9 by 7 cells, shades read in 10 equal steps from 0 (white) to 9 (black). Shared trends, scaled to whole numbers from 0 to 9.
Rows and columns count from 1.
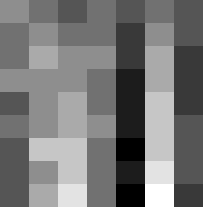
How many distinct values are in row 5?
7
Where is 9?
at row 7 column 5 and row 9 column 5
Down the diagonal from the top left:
4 4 4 5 8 2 6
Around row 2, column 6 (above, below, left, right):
5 3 7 6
